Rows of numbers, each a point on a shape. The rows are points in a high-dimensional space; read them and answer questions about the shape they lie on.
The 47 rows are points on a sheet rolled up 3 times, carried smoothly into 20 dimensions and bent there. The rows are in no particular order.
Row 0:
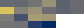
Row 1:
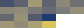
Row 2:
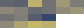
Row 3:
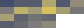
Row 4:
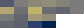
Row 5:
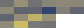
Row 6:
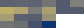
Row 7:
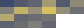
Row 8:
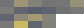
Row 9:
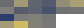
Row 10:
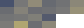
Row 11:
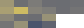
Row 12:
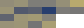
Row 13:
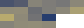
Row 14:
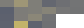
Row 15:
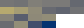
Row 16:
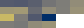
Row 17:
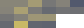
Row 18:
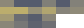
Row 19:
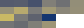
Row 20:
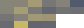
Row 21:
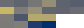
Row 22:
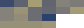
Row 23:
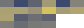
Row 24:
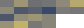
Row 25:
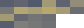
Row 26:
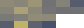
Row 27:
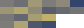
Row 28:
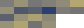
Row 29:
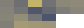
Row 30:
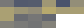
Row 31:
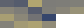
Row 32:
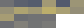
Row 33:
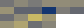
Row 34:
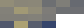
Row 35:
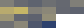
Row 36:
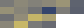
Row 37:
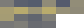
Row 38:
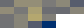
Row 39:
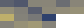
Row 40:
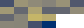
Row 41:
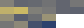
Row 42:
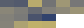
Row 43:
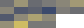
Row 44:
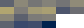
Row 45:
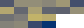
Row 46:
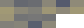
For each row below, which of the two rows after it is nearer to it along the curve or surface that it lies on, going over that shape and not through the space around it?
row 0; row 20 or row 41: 41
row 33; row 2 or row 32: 2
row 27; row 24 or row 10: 24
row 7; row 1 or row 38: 1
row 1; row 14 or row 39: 39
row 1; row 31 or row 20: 31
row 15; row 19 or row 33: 33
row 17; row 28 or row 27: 27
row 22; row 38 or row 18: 18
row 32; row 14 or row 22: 22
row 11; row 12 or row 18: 18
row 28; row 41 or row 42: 42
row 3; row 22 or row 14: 22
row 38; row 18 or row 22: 18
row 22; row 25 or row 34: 25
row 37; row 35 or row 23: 35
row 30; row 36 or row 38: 38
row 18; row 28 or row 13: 13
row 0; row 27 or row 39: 27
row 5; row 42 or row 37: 42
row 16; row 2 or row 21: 2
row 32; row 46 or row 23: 46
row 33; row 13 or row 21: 13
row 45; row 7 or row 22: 7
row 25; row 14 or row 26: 26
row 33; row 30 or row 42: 42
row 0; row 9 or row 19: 19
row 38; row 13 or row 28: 28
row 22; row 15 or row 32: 32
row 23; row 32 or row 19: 19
